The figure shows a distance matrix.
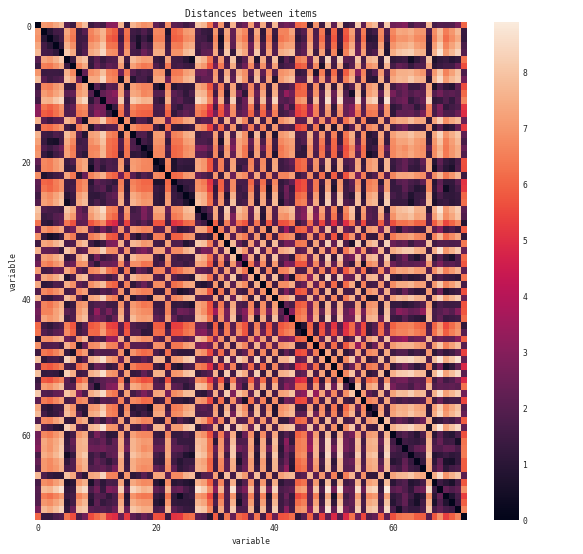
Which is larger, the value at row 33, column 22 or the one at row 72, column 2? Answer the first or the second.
the first
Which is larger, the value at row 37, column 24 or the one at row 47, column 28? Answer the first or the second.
the second
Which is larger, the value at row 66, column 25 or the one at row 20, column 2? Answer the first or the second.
the first
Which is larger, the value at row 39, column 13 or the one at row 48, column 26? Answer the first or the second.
the first
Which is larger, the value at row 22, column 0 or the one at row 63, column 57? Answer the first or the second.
the second
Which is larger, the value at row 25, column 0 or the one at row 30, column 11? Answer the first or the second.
the second
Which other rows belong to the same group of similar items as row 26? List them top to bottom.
0, 5, 6, 9, 10, 11, 12, 13, 15, 20, 21, 23, 24, 25, 30, 32, 34, 35, 37, 39, 41, 42, 43, 46, 48, 50, 52, 53, 55, 58, 60, 61, 62, 63, 64, 65, 67, 68, 69, 70, 71
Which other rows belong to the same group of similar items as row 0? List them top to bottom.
5, 6, 9, 10, 11, 12, 13, 15, 20, 21, 23, 24, 25, 26, 30, 32, 34, 35, 37, 39, 41, 42, 43, 46, 48, 50, 52, 53, 55, 58, 60, 61, 62, 63, 64, 65, 67, 68, 69, 70, 71
